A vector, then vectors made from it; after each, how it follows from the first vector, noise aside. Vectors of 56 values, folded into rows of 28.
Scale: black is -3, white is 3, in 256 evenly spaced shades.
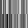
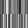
sign-scrambled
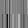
partly zeroed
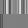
partly zeroed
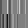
partly zeroed
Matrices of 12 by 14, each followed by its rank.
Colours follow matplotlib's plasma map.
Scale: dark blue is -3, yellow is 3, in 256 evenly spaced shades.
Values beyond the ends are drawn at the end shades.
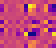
two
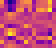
two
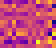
two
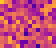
full rank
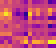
two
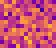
full rank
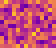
full rank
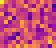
full rank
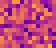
full rank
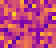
full rank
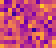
full rank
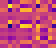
two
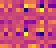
two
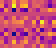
two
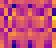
two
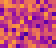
full rank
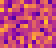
full rank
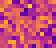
full rank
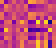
two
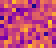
full rank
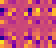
two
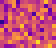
full rank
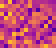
full rank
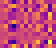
two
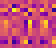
two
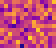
full rank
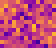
full rank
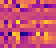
two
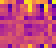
two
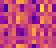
two
